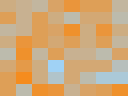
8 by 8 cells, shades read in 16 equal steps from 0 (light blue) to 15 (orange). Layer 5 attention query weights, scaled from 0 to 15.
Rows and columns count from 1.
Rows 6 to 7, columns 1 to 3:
9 12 8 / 11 15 8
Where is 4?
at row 6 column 8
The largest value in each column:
11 15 14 13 14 11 13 14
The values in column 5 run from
5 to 14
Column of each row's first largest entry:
5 1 5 2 2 2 2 3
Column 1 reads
8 11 6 8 5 9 11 11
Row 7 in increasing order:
2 2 3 5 8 9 11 15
